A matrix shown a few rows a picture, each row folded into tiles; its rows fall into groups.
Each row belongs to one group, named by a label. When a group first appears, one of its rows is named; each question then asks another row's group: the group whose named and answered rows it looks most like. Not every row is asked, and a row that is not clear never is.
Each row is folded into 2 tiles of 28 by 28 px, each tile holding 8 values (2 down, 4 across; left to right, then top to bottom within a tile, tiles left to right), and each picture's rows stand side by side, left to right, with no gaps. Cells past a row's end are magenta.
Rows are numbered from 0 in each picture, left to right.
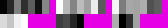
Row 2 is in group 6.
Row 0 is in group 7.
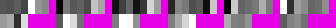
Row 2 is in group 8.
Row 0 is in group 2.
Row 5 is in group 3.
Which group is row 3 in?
7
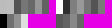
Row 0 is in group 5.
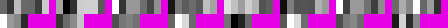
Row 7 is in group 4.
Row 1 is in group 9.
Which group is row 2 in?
3
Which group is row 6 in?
3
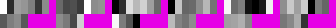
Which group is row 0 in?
3
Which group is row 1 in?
2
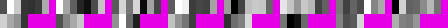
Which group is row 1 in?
5
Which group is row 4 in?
9
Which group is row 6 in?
2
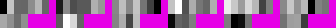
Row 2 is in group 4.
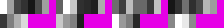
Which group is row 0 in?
5
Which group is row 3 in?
8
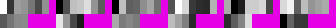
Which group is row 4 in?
9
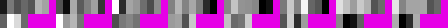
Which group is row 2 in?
3
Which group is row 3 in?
4
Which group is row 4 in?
4
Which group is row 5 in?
4
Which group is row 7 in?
6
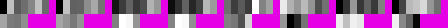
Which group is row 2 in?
8
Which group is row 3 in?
8
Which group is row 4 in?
2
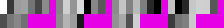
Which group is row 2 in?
4
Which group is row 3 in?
9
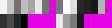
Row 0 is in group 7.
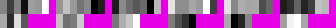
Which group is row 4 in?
6
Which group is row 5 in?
8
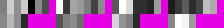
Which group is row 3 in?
8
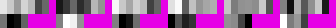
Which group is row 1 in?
8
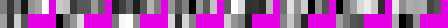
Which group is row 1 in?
5
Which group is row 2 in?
8
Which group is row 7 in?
6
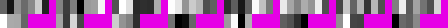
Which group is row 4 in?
2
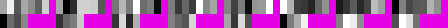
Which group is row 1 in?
9
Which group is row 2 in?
4
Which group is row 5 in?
5
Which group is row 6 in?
8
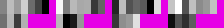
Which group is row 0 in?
4
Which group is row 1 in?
6
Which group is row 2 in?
7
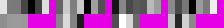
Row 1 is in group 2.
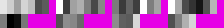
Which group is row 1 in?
3
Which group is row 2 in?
2
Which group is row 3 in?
5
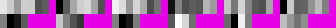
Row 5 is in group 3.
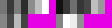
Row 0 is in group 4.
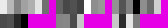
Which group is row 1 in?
2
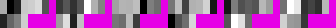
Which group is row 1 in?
2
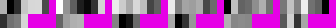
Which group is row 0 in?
9
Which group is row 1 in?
5
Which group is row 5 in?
4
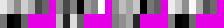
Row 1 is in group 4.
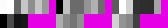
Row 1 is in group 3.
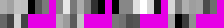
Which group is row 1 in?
4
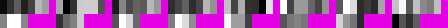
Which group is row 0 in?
8
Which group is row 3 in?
8
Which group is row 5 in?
3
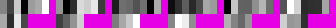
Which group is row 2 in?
7
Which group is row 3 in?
8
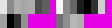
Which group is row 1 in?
5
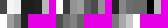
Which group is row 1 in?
3
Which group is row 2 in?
7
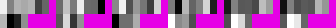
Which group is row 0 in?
6
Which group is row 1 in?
4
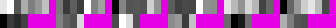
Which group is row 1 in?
2
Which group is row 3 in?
2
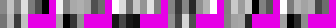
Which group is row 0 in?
4
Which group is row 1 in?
6
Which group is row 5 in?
6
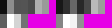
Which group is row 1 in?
8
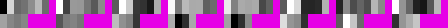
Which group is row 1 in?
3
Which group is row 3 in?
6
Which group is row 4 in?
6
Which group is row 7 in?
5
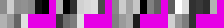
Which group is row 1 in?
9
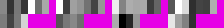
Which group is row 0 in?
2
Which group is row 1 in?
3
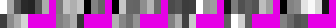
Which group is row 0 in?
5
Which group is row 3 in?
2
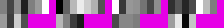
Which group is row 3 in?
2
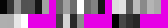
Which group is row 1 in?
4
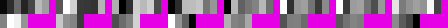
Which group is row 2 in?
9
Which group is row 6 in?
3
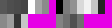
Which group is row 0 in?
2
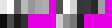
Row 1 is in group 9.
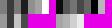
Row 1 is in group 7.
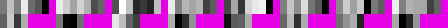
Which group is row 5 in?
4
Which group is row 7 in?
6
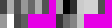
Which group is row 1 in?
9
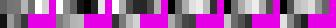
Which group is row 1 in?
5
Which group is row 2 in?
5
